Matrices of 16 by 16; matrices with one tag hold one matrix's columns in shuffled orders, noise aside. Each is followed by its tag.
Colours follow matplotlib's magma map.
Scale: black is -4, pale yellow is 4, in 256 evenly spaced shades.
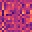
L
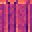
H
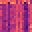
H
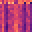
H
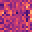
L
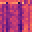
H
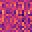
L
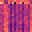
H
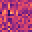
L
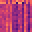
H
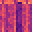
H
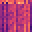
H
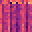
H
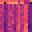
H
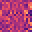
L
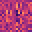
L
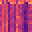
H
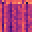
H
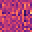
L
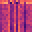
H
